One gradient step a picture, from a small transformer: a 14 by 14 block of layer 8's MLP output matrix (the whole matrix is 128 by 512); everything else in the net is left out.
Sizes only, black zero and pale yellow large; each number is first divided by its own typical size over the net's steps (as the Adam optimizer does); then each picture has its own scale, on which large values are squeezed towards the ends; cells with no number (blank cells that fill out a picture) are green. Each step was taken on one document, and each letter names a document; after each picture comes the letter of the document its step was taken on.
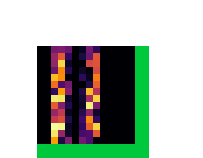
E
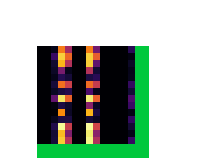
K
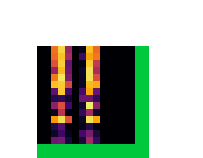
K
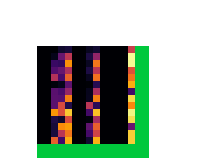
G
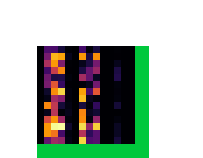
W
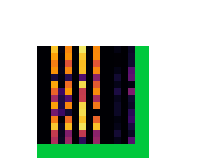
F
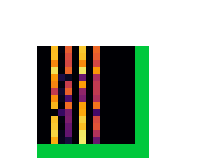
F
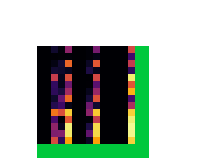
G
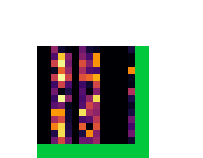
W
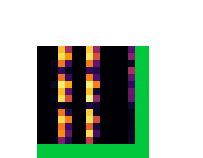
K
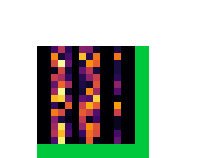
E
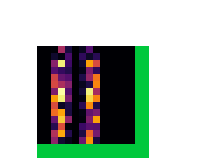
E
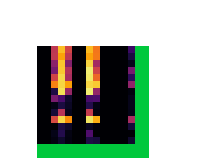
K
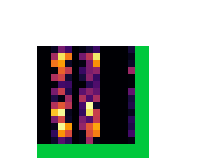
E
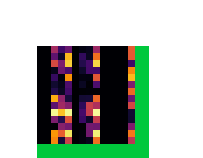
G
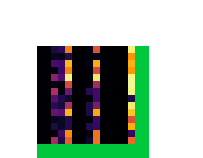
G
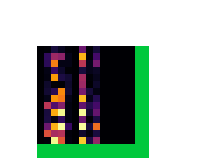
W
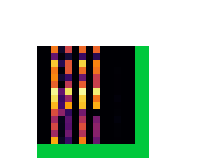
F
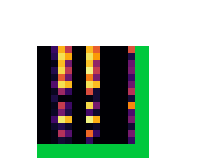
K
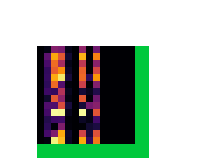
W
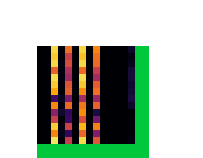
F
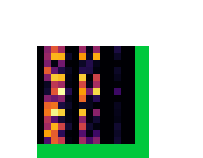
W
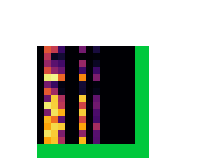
W
